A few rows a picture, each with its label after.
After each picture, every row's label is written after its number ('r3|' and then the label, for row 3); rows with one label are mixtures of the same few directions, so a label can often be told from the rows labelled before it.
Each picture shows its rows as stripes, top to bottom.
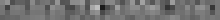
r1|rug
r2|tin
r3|tin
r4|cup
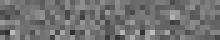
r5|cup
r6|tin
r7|cup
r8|cup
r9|cup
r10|tin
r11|rug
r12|cup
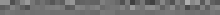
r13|rug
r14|rug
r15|tin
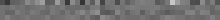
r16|cup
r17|tin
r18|tin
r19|tin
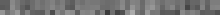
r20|rug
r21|rug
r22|cup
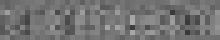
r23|cup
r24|tin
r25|cup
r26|rug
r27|rug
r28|cup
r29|rug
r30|rug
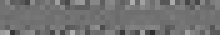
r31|rug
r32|tin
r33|tin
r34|cup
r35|cup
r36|tin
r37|rug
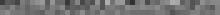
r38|cup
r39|tin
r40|cup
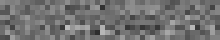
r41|cup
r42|tin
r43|rug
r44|rug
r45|cup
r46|tin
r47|tin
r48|rug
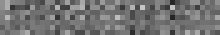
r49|cup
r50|rug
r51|rug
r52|cup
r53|rug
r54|cup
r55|rug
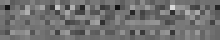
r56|rug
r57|cup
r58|rug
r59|tin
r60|tin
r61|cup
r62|rug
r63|rug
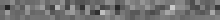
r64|tin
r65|cup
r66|tin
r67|cup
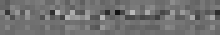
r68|cup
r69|rug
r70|cup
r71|tin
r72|tin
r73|tin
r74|tin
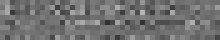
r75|rug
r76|cup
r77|rug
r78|tin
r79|tin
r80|rug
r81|tin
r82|cup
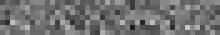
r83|cup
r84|rug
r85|cup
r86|tin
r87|rug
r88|rug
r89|tin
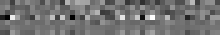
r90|tin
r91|rug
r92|tin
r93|rug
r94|tin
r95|rug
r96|rug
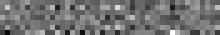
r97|rug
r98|cup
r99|rug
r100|cup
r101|tin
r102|cup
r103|cup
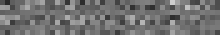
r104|cup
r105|rug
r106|cup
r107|cup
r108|rug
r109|cup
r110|cup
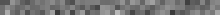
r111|rug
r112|tin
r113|cup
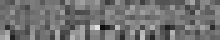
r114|tin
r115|rug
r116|tin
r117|cup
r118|tin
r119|tin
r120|rug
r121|rug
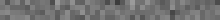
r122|cup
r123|rug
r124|cup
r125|rug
